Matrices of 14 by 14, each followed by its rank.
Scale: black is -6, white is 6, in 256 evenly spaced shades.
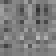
two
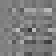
two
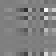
one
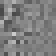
three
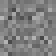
three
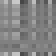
one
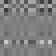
one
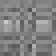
two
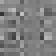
two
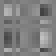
one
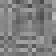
three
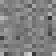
three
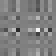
one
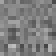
three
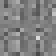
three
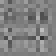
two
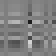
one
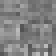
three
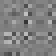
two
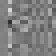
two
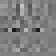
two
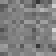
three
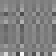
one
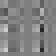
one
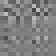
two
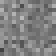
three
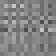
two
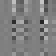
one
